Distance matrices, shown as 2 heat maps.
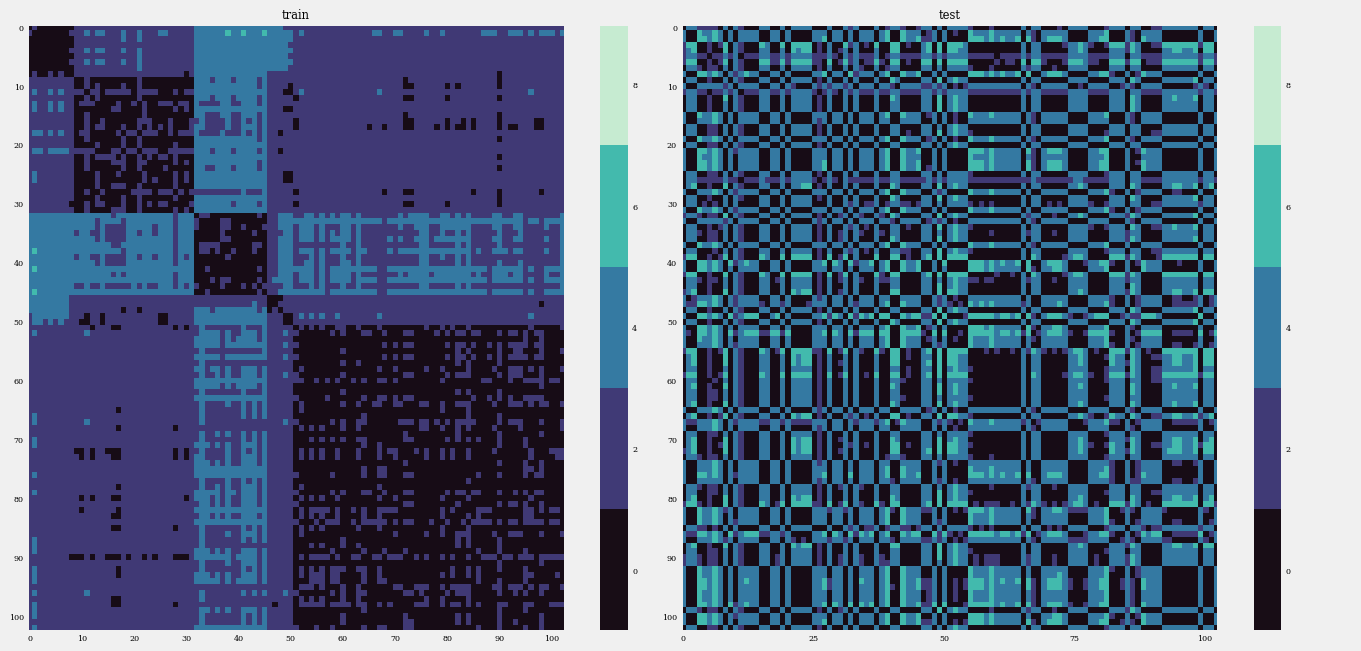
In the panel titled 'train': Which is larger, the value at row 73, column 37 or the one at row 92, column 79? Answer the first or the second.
the first
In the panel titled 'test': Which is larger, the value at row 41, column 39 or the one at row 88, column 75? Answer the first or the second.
the first
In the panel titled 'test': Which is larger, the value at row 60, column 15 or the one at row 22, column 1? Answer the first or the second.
the first
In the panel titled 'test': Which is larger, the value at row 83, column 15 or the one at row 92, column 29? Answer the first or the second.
the second
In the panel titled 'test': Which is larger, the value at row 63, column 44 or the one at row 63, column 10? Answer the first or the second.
the second
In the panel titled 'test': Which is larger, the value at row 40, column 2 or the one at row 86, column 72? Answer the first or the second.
the second
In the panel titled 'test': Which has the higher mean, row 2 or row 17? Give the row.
2
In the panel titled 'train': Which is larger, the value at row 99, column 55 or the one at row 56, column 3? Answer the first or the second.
the second
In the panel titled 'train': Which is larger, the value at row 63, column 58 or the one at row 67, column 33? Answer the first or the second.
the second
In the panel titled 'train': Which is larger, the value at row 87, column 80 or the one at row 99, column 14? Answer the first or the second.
the second
